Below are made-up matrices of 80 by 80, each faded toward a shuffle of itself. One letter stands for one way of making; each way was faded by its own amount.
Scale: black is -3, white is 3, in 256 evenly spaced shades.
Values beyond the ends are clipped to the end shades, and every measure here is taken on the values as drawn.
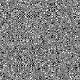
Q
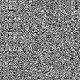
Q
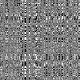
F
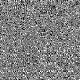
Q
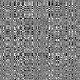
F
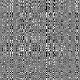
F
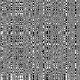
F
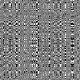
F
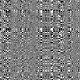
F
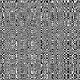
F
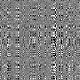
F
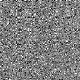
Q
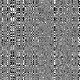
F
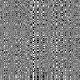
F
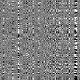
F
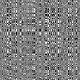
F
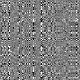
F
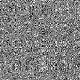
Q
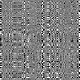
F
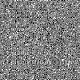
Q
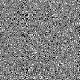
Q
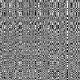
F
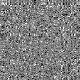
Q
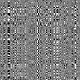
F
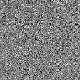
Q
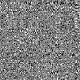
Q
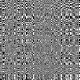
F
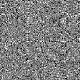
Q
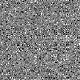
Q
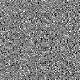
Q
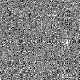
Q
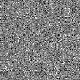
Q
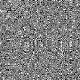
Q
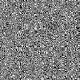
Q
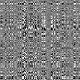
F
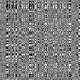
F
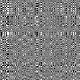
F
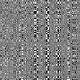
F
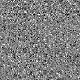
Q
